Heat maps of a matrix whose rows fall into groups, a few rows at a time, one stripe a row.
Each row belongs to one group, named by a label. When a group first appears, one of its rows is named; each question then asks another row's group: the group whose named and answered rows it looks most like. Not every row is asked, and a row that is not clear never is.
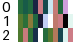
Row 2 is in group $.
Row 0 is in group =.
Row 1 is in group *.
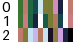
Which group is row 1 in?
$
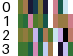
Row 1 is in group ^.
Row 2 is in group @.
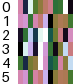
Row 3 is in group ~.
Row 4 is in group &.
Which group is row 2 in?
&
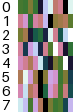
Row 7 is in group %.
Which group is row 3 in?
@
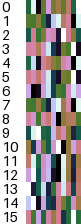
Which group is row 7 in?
*
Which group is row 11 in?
%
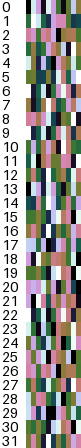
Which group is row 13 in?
~
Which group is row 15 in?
*
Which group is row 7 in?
&
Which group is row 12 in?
$
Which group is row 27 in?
$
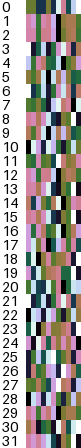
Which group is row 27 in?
*
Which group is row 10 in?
~
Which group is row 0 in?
=
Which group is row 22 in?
~
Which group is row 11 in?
^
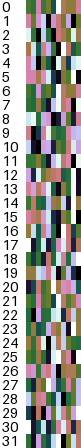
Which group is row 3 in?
%
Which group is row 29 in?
=
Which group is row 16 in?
%
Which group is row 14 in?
$
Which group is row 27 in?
&
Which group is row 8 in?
%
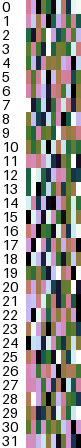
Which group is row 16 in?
=
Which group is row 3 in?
$
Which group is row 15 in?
~
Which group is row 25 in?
=
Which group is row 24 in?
~
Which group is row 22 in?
@
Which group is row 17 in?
@
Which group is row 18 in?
~
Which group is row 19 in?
*
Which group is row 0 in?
=
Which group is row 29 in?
=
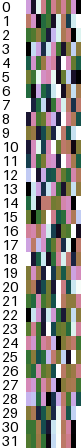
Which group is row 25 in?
$
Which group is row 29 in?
=
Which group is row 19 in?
$
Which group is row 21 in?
^
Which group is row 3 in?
~
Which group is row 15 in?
&
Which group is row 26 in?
^
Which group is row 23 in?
$
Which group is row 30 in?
*
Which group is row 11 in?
%
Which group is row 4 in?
%
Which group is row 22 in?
~
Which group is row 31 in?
*
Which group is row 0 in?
@
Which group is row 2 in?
*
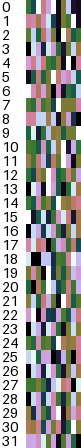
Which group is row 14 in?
^
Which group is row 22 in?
=
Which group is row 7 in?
^
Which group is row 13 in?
~
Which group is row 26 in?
~
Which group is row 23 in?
~
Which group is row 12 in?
&
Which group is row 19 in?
$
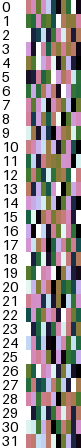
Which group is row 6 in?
%
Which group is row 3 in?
@
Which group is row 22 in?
%
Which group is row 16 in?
@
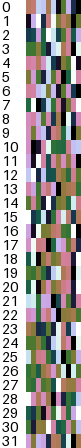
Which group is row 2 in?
&
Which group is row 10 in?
&
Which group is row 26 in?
$
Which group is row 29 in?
=
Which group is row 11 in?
@
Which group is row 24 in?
*
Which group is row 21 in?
%
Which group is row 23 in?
=
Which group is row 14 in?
$
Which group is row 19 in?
*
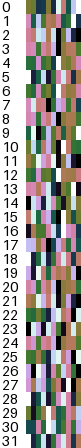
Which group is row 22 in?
*
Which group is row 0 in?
=
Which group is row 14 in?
~
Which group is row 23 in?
~
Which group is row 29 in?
&
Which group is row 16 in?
%
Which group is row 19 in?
@
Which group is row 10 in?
%
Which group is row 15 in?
%
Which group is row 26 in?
@
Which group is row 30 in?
&
